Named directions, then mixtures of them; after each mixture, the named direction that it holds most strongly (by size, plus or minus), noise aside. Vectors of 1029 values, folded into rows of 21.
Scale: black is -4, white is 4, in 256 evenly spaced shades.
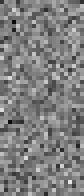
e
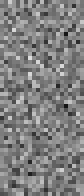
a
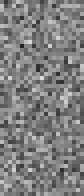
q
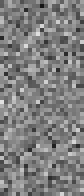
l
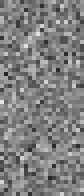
l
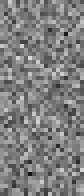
a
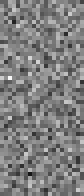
a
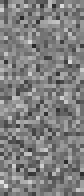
q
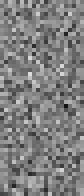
a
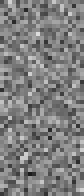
a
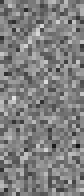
l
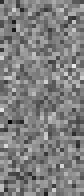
e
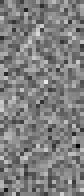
l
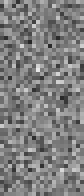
q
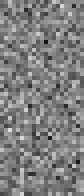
a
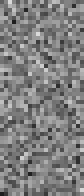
a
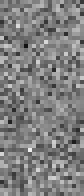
l
